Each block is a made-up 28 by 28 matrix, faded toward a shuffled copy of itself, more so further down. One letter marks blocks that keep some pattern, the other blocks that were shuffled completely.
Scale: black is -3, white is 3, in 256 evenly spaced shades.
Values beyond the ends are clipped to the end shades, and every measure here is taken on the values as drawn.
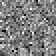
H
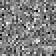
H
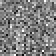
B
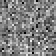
B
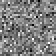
H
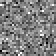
H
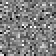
B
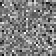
B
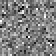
B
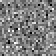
H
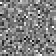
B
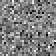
B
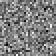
H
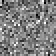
H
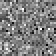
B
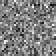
B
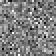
B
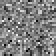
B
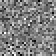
H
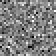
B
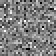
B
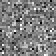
H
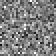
B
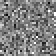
B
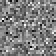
B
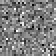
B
